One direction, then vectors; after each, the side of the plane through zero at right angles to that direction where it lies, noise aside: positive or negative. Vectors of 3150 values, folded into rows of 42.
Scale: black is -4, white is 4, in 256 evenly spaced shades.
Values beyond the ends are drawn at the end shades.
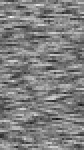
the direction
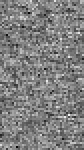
positive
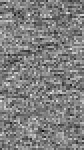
negative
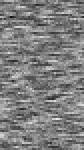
negative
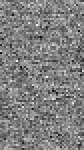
positive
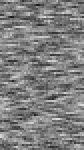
negative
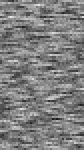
positive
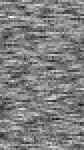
positive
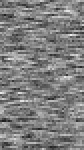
negative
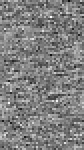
negative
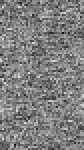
negative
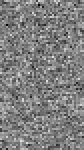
negative
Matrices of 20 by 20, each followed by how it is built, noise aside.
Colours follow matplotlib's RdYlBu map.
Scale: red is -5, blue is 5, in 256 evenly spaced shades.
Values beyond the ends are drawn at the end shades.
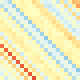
Toeplitz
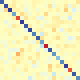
diagonal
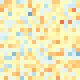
noise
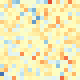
noise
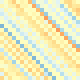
Toeplitz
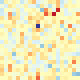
noise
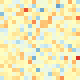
noise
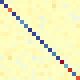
diagonal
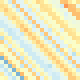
Toeplitz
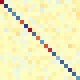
diagonal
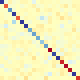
diagonal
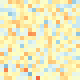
noise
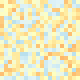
noise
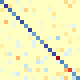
diagonal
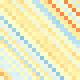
Toeplitz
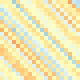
Toeplitz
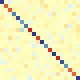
diagonal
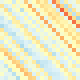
Toeplitz
